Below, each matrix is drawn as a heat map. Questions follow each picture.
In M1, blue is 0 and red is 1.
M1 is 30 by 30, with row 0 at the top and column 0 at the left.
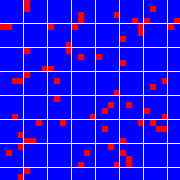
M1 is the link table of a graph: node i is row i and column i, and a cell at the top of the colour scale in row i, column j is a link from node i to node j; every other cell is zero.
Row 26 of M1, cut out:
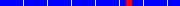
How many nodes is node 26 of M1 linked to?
1
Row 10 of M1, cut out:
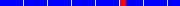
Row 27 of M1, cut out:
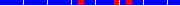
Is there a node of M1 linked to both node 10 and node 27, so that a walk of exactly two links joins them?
no
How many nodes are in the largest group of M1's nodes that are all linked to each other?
2
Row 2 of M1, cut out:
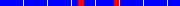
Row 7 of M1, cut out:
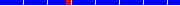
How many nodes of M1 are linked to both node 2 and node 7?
0
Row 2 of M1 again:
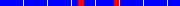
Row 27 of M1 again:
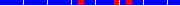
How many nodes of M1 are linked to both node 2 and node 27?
2
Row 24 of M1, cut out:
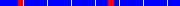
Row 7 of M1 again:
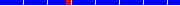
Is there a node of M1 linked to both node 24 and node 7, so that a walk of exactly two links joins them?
no
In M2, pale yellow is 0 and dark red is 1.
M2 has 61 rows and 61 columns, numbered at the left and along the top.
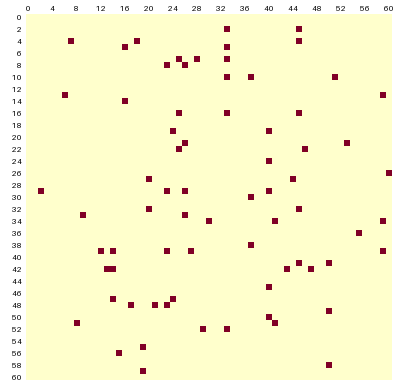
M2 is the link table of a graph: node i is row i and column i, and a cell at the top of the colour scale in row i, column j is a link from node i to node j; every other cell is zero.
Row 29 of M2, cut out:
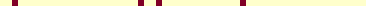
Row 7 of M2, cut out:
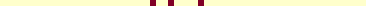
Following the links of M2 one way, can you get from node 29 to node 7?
no
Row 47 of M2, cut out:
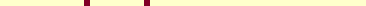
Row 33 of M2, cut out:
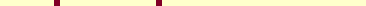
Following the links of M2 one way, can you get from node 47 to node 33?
yes
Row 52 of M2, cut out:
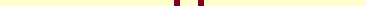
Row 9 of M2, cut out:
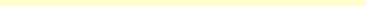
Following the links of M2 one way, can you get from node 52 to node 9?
yes
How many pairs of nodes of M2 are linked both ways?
0
